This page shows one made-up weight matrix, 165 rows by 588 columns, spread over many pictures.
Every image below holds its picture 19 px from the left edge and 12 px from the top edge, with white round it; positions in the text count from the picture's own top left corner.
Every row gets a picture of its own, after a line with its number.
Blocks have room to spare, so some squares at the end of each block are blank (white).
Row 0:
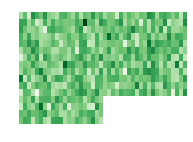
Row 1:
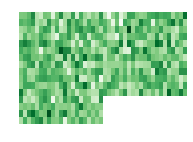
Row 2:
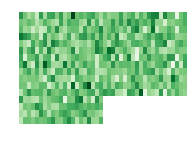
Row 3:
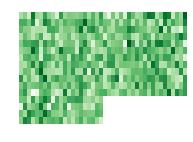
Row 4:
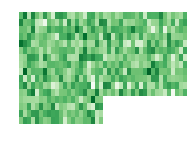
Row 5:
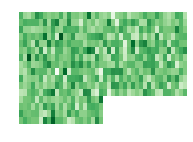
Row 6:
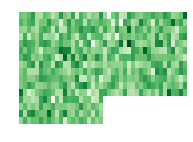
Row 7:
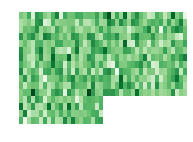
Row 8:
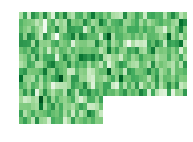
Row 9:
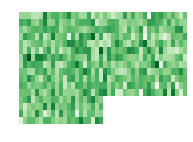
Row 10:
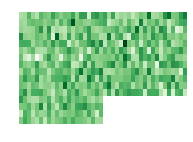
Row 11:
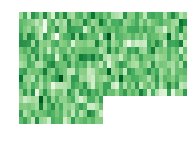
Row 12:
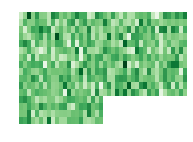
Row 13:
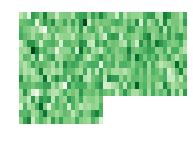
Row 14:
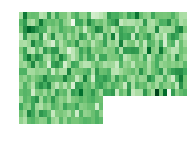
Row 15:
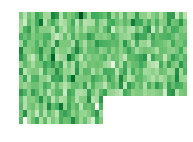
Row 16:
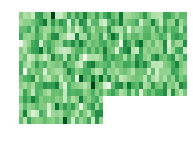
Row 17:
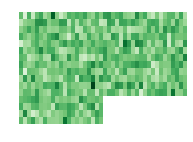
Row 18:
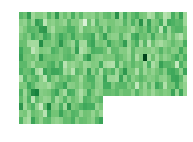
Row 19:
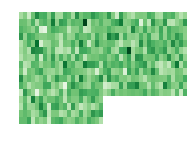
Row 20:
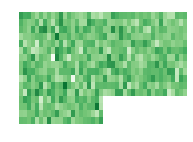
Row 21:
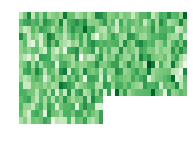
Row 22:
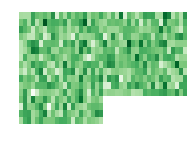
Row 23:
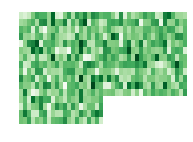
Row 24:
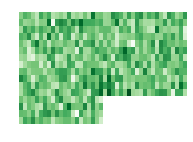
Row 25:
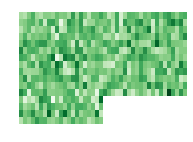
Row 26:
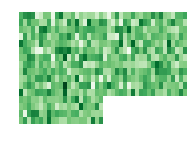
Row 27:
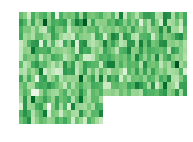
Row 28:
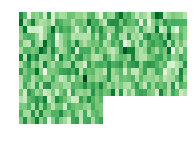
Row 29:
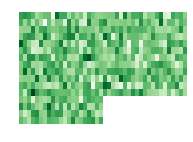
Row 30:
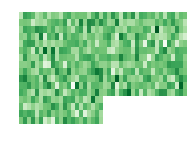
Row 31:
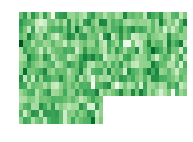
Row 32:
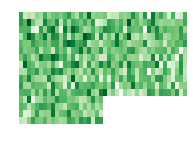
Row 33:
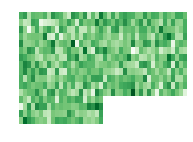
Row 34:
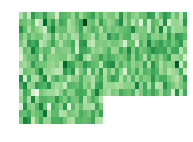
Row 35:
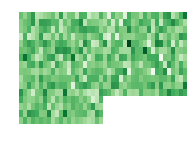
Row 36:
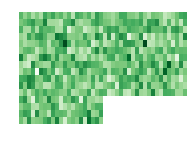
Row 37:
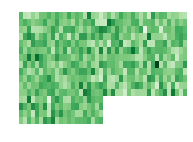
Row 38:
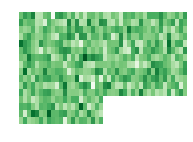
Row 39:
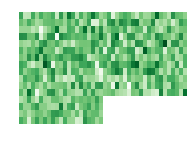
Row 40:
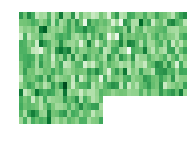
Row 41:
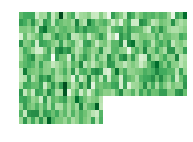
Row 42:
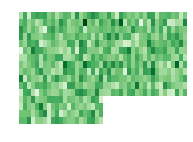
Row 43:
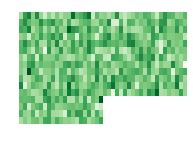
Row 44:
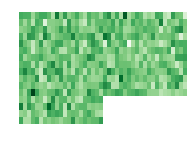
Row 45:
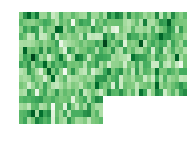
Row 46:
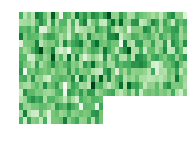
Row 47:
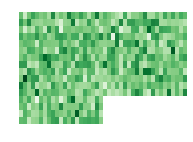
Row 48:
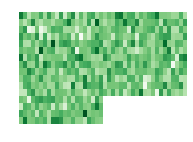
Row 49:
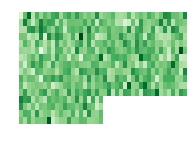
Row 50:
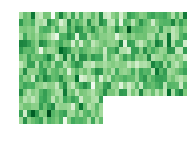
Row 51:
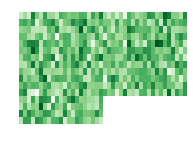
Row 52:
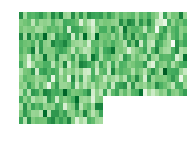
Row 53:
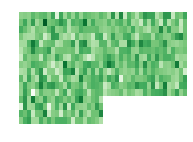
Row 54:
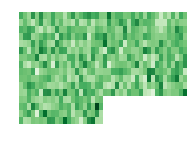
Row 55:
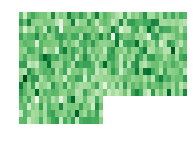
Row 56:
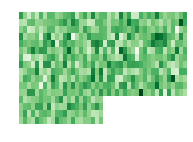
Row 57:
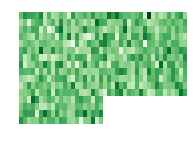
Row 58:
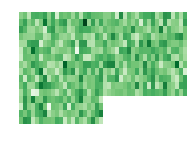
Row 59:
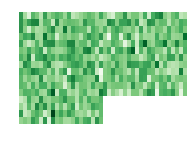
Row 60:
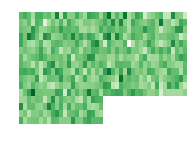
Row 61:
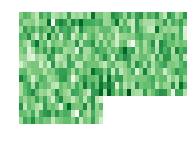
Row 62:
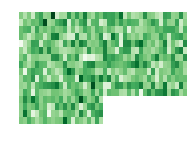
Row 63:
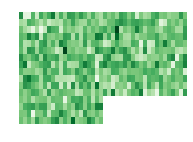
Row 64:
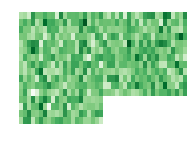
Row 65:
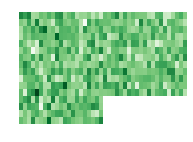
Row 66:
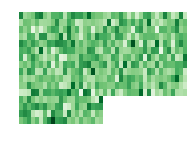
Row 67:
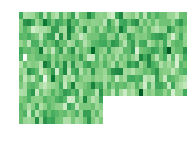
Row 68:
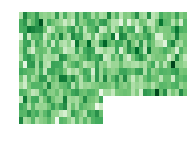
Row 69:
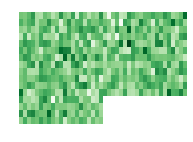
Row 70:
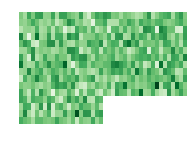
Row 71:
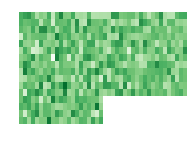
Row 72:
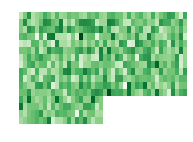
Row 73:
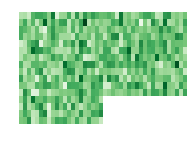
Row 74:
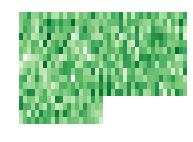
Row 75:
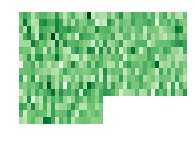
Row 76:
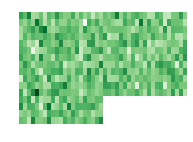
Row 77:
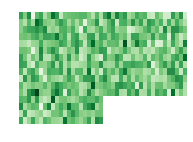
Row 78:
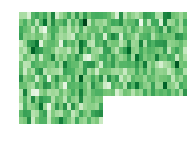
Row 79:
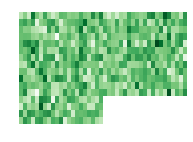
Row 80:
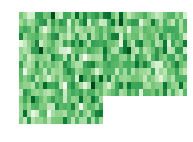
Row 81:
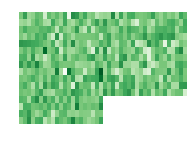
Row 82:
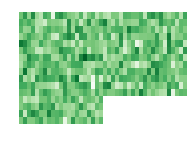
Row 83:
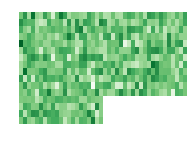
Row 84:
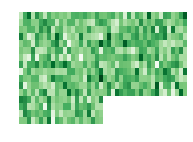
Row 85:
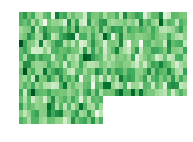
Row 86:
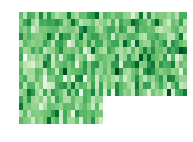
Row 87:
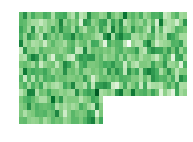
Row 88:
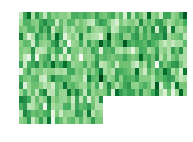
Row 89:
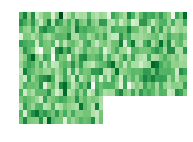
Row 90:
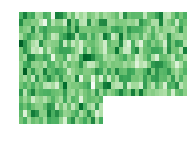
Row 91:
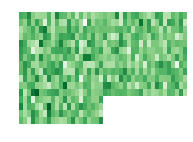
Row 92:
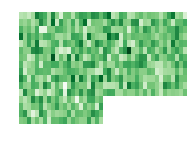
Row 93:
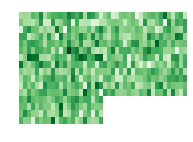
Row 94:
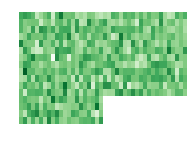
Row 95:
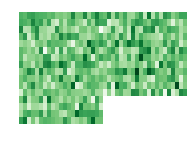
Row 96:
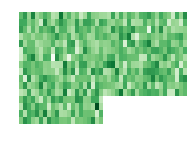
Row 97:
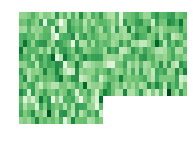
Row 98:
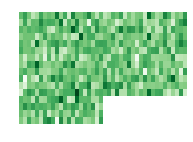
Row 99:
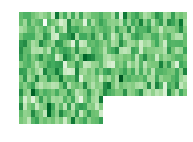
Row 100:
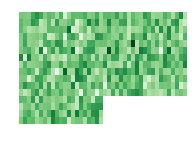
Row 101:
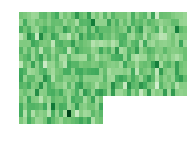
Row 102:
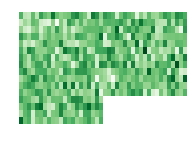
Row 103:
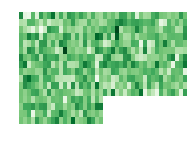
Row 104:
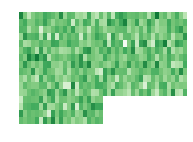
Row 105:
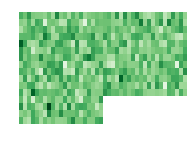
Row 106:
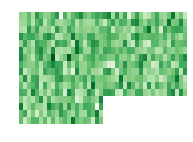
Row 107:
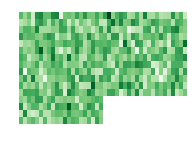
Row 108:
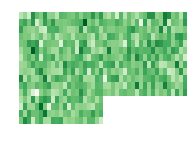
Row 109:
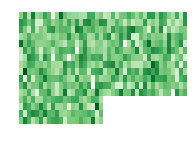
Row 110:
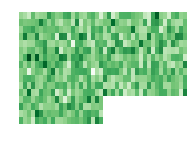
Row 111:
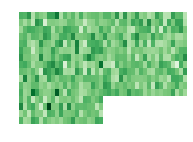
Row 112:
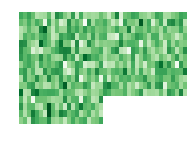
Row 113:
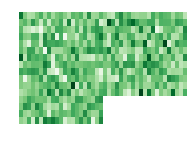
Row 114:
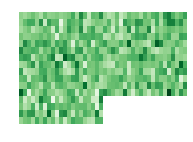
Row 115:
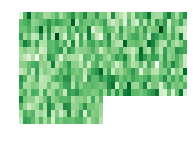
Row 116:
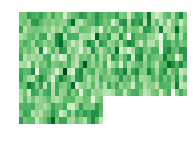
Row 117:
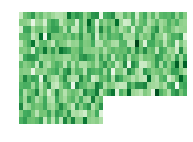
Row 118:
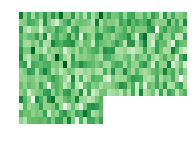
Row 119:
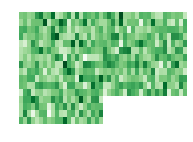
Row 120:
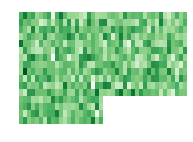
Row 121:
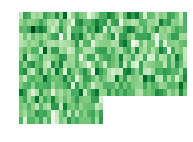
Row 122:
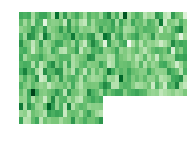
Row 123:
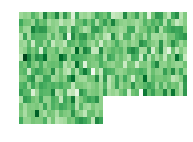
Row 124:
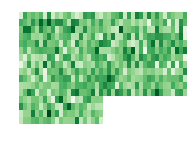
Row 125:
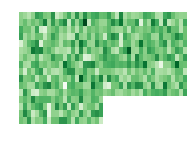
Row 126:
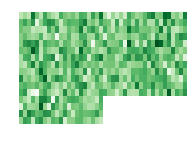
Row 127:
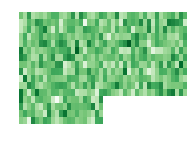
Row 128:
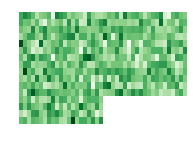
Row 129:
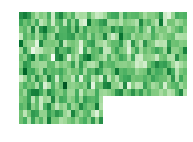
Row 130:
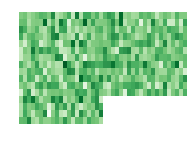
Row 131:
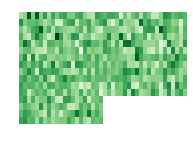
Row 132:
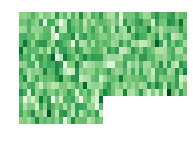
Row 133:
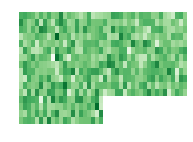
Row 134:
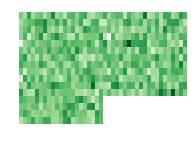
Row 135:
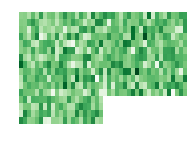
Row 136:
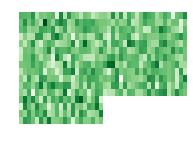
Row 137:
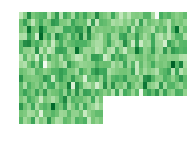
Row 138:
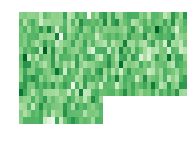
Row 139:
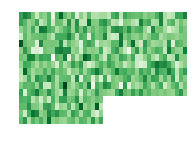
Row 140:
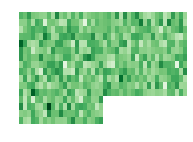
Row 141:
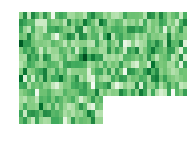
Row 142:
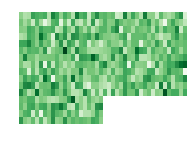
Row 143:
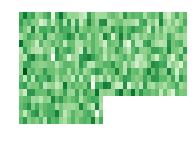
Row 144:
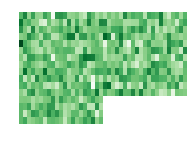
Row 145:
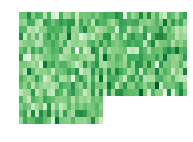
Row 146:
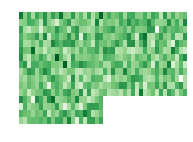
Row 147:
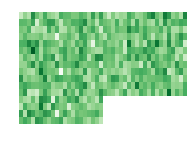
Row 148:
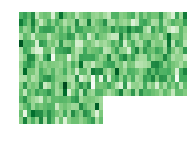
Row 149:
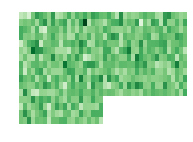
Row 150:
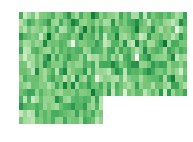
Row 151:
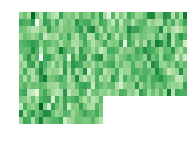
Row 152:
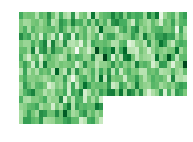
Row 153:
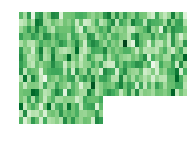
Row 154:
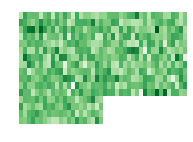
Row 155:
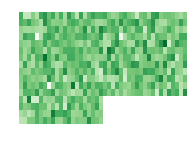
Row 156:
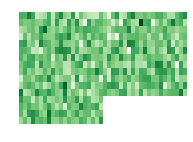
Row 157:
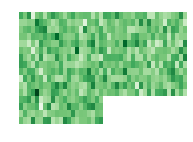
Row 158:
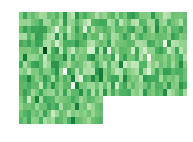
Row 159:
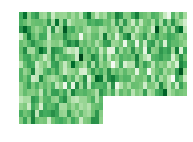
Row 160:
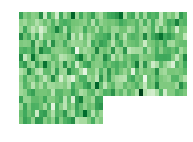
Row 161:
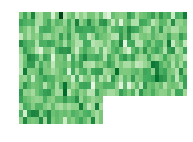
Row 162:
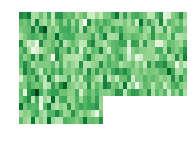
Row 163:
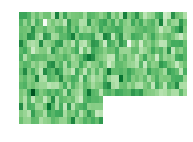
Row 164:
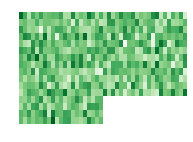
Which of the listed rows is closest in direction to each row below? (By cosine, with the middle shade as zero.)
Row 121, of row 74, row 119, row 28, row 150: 119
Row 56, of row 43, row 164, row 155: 155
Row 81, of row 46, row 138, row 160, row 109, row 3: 138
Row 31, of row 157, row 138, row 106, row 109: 109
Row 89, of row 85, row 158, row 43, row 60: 85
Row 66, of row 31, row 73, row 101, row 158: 101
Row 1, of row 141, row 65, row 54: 141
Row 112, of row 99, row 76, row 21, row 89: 99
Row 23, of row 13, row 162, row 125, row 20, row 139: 125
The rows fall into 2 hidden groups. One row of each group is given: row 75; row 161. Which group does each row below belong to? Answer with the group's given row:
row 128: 161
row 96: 161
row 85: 161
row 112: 161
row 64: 161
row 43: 75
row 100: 75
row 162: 161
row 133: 161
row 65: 161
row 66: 75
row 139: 161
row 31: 161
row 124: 75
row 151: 161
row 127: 161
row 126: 161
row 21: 75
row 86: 75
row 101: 75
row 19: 161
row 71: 161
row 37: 75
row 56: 75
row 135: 75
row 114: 161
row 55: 75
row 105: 161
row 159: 75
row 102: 75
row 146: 75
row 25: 161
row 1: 161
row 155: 75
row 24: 75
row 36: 75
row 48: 75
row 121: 75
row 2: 75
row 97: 161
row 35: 161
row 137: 75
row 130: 161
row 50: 161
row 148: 161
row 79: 161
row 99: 161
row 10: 75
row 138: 75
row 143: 161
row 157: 161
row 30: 75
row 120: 161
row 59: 75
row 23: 161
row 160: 75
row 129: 161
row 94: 161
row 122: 161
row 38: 161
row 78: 161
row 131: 75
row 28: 75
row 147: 161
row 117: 75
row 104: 75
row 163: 161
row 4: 161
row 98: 75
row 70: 75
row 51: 161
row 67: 75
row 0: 161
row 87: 161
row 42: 161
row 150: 75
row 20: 161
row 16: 161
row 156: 161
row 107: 161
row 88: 75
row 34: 161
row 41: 161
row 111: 161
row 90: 161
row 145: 75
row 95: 75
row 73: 161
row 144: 161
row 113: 75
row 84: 75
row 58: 161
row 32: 75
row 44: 161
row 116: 75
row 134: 161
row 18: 161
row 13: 161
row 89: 161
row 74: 75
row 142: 75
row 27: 161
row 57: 75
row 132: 161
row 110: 75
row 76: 161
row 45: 75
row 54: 75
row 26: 161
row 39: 75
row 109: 161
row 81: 75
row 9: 75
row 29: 161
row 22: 161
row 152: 75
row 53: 161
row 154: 75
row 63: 75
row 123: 75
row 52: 75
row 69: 161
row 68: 75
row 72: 75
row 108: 161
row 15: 161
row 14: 75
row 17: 161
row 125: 161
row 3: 161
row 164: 75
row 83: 161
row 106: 161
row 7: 161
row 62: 161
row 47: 75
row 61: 75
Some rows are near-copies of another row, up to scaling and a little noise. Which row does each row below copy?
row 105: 140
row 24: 61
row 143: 120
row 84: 88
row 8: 11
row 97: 132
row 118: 146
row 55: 47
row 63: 103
